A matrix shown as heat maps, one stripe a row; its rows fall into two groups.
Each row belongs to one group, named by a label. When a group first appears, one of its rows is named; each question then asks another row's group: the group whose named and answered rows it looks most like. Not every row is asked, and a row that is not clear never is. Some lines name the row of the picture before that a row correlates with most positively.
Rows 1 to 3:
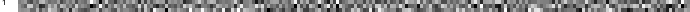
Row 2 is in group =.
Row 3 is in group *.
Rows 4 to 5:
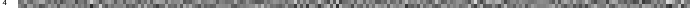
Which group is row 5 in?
=
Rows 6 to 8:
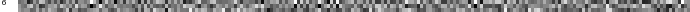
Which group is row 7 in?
=
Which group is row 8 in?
*
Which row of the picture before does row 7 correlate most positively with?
5
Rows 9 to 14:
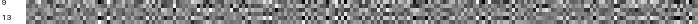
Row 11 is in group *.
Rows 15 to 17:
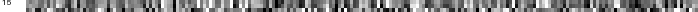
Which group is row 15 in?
*
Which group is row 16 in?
*
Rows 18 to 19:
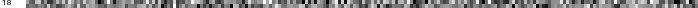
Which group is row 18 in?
=
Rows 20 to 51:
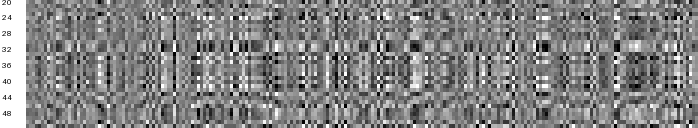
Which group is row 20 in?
=
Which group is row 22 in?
*
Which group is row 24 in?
*
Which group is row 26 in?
*
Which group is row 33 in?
*
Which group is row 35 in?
*
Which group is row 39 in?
*
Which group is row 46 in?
=
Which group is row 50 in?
=
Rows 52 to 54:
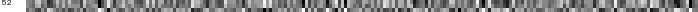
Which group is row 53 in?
=
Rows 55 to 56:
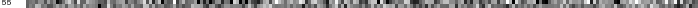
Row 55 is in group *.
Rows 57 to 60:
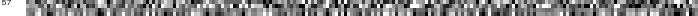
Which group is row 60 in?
=
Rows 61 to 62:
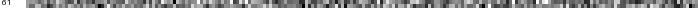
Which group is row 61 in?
*
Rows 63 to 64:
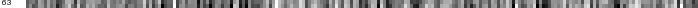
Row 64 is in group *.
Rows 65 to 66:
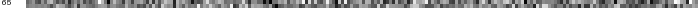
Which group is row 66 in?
*
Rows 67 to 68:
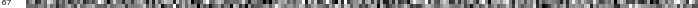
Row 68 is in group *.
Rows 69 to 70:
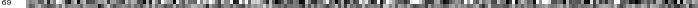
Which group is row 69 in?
*
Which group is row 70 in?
=
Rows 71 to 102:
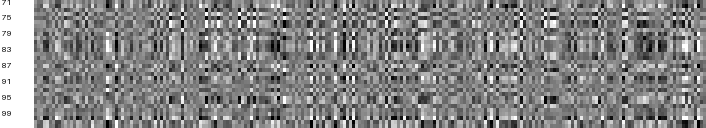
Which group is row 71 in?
=
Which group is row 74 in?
*
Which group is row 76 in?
*
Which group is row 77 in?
*
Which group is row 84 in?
*
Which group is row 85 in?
*
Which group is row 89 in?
*
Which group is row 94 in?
=
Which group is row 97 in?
*
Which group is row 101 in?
=
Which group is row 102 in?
=
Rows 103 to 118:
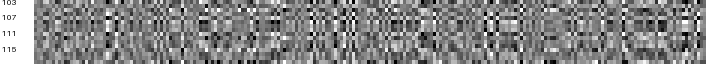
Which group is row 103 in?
=
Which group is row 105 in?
*
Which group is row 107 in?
=
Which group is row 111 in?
=
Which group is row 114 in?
=
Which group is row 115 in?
*
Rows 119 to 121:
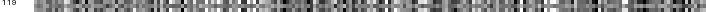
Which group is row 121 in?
*
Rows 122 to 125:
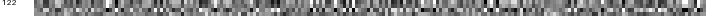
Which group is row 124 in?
=
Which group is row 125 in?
*
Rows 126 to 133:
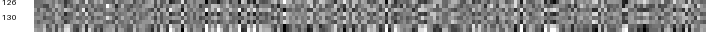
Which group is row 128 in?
*
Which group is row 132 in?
*
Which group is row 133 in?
*
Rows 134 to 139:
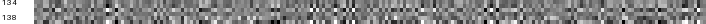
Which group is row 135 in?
=
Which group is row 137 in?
=
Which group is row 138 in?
*
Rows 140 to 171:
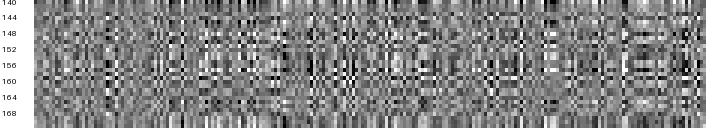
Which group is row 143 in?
=
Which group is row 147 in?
=
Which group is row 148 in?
*
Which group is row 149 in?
=
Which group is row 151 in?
*
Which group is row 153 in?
*
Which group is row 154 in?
*
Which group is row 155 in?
=
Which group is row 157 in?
*
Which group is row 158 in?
=
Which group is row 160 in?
=
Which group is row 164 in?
=
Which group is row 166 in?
=
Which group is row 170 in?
*
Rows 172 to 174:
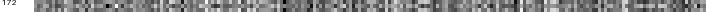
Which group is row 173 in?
=
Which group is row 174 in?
*
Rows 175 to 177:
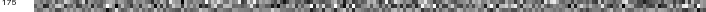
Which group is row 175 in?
*
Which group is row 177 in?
=
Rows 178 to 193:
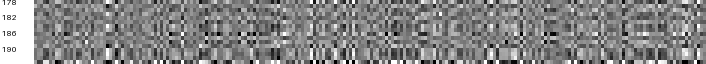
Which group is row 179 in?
=
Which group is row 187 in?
*
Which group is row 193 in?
=
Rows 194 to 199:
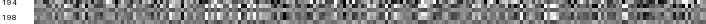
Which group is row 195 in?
*
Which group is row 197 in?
*
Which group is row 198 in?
*
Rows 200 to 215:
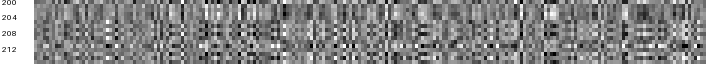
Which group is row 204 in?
*
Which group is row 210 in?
*
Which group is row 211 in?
=
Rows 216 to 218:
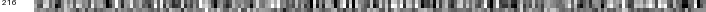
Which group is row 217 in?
=
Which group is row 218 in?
*
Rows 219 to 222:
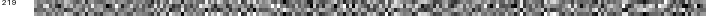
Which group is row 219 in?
*
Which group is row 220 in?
=
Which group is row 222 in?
*
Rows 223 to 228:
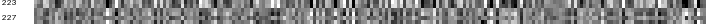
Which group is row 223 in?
=
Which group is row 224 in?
=
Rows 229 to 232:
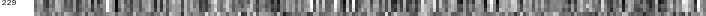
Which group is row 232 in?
*
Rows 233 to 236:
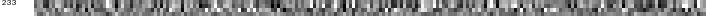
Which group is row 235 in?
*
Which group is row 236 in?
=
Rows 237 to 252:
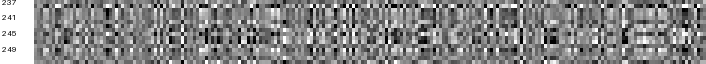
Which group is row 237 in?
*
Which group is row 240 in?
=
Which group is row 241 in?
=
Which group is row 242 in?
*
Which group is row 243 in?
=
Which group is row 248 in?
*
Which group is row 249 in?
=
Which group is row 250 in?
=
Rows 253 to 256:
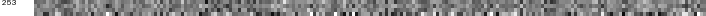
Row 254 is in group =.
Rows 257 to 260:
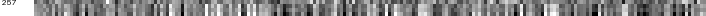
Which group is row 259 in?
*
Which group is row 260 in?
*
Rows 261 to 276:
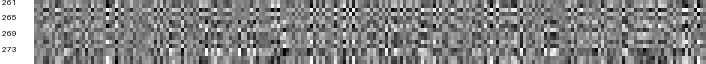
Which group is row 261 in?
=
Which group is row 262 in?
=
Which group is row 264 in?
=
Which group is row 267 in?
=
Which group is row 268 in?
*
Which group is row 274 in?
*
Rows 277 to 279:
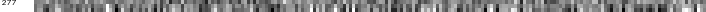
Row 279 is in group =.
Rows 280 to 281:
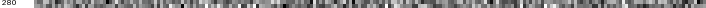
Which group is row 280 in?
=
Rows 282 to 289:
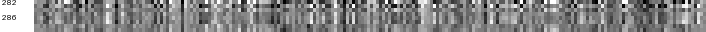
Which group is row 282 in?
*
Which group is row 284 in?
*
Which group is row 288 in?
*
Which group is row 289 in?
*
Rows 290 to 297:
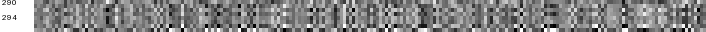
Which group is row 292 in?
=
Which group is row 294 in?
=
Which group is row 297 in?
*
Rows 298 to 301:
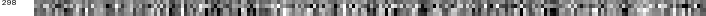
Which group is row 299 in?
=
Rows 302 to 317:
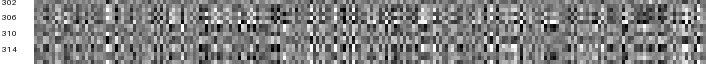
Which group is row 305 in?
*
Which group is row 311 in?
=
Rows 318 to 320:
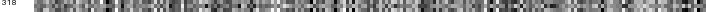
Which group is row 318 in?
=
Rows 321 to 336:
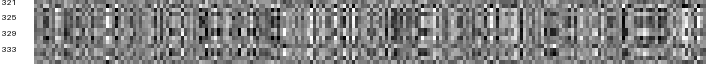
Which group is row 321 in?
*
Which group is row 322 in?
=
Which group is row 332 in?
*
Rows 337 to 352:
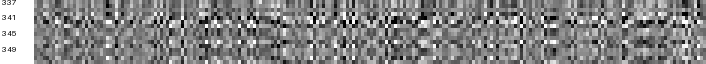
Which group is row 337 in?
=
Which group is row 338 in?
=
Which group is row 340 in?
=
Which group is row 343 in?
*
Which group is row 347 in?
*
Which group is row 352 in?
*
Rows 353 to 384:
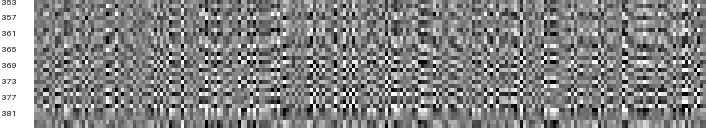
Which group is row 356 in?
=
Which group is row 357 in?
*
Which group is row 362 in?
=
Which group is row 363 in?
=
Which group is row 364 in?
*
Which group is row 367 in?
*
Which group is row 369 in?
=
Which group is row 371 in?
=
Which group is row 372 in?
*
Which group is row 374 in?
*
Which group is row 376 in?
=
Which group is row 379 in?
=
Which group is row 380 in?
*
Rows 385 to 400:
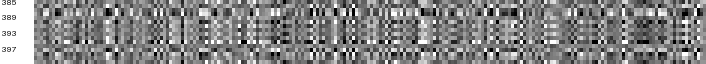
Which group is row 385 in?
*
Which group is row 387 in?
=
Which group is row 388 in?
=
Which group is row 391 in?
*
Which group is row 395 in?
*
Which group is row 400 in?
*
